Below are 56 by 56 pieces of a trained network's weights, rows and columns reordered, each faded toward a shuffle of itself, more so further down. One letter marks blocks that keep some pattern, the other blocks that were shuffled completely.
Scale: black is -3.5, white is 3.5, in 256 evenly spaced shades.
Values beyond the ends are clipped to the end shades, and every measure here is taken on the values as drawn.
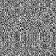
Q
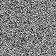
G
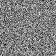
G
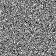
G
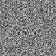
Q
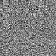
Q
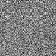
Q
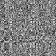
Q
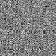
Q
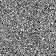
G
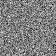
G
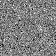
G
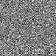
Q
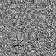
Q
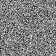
G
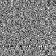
Q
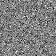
G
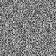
Q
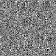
Q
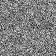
G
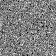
G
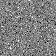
G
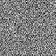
Q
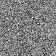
G
